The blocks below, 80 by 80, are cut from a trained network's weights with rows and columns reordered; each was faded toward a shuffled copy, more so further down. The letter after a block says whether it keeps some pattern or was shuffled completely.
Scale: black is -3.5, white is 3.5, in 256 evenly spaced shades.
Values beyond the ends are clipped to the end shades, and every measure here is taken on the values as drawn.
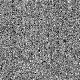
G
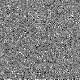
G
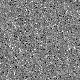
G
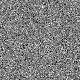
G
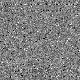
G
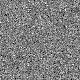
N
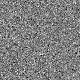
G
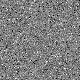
N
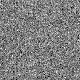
G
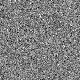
G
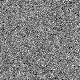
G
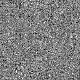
G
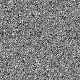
G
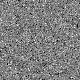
N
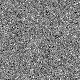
N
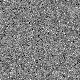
N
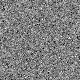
N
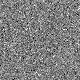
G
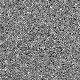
G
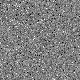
N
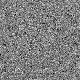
N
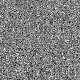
G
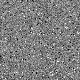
N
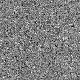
G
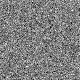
N
